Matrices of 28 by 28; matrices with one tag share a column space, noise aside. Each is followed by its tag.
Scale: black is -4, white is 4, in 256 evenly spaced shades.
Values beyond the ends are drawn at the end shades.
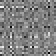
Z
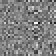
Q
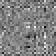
Z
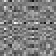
Q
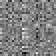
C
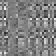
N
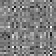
Z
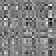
N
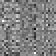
C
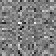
Q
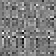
N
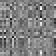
N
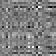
Z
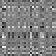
Z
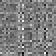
C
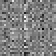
C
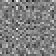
Q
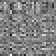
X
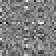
Q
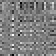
X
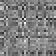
N
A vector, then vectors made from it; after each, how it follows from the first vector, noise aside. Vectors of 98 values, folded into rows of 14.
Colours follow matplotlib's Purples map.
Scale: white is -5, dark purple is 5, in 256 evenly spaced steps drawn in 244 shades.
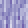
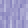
shrunk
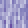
negated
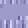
partly zeroed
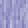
shrunk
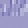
partly zeroed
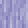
shrunk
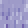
partly zeroed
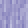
shrunk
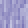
shrunk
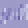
partly zeroed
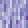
negated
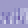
partly zeroed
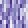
scaled up
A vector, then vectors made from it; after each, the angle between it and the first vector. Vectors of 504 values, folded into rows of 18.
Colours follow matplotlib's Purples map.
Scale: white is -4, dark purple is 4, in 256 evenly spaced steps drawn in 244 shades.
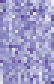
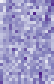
nearly opposite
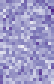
partly opposed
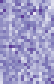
nearly parallel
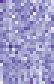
nearly parallel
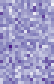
partly aligned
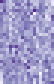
nearly parallel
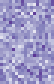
partly opposed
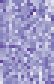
nearly parallel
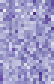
nearly opposite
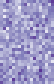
partly opposed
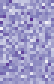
orthogonal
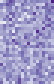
partly opposed
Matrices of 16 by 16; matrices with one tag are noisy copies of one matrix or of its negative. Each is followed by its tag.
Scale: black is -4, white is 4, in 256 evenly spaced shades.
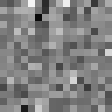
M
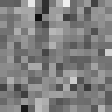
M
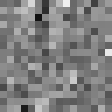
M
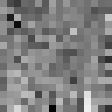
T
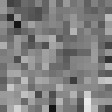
T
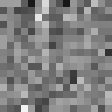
M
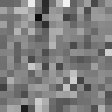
M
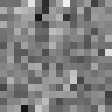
M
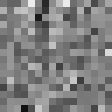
M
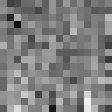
T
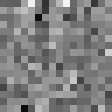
M
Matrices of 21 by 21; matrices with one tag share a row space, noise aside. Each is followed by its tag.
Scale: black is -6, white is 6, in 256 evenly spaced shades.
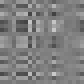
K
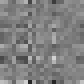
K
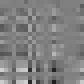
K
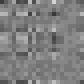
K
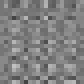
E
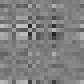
K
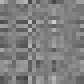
K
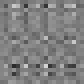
E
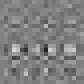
E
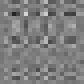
E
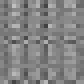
E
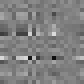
K
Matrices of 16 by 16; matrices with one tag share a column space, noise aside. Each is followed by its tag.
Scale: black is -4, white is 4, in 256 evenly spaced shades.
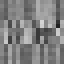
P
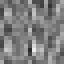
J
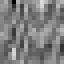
J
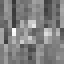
P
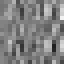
J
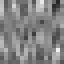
J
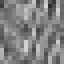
J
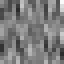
J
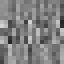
P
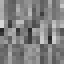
P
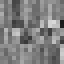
P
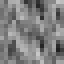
J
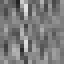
J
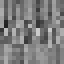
P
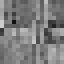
P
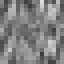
J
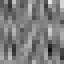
J
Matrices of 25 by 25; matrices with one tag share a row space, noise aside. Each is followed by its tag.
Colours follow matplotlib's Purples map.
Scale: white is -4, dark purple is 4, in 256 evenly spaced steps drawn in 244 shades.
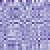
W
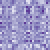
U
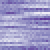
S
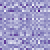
W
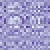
W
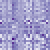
U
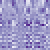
U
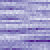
S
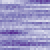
S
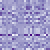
U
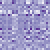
U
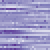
S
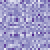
W
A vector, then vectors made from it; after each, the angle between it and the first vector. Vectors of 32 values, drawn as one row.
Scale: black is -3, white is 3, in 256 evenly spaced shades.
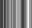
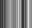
nearly parallel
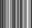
partly aligned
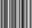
partly aligned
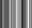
nearly parallel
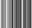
partly opposed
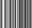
orthogonal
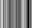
nearly opposite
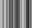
nearly opposite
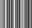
partly opposed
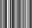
orthogonal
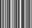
orthogonal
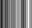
nearly parallel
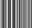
orthogonal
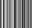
orthogonal
